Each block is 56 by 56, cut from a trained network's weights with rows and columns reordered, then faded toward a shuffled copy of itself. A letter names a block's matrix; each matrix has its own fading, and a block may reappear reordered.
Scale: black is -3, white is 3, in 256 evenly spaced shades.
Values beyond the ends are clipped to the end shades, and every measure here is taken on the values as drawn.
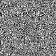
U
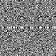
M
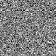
U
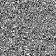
U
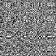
M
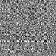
M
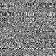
M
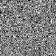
U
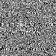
U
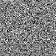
U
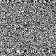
U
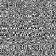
M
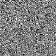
U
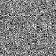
U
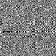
M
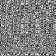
M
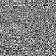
M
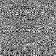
M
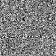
U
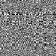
M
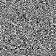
U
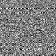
M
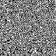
U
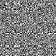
M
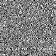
U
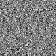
U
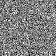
U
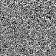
U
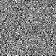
U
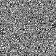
U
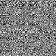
M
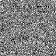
U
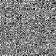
M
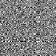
M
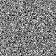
U
